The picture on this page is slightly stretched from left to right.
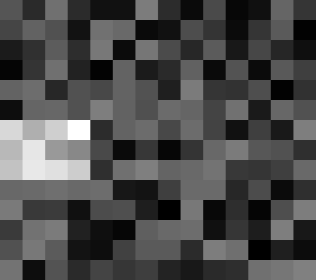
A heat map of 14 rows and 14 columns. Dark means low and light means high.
Ninth with the lowest average: top right. Odd patch: higher, in the middle left. Ninth with the highest average: middle left. Average level on the scale: 30%.
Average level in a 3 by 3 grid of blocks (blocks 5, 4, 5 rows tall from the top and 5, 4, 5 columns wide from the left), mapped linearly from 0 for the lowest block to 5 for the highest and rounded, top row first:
110 / 521 / 111
